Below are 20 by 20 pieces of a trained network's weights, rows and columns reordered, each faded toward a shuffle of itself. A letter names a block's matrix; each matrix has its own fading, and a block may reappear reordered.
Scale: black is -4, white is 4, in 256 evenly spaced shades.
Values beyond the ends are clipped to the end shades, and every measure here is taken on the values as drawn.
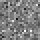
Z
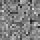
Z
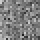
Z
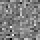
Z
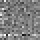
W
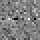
W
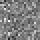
W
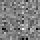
W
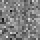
Z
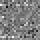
Z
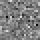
Z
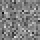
Z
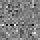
W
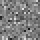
Z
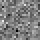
Z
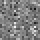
W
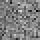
Z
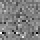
W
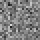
W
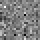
W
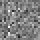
W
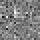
W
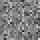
W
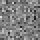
Z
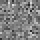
W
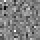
W
